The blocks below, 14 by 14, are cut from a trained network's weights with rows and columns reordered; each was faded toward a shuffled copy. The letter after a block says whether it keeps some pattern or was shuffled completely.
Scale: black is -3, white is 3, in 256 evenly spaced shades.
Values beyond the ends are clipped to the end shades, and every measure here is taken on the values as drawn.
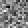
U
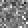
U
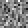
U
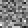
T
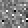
U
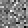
U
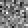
U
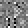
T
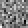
U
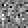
U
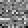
T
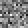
U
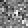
U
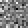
T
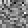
T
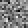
U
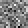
U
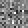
U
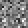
T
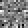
T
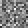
T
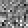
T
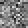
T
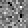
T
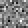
U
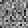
T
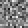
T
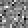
U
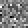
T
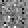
U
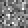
U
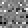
T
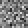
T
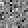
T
